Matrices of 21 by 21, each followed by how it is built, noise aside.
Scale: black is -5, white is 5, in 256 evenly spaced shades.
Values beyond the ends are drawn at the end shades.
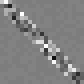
banded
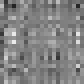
low rank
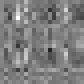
low rank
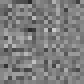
low rank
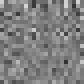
low rank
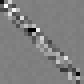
banded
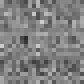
low rank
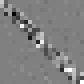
banded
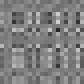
low rank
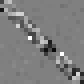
banded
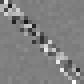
banded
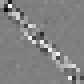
banded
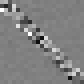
banded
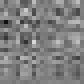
low rank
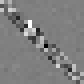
banded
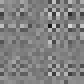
low rank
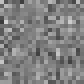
low rank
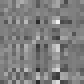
low rank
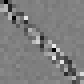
banded
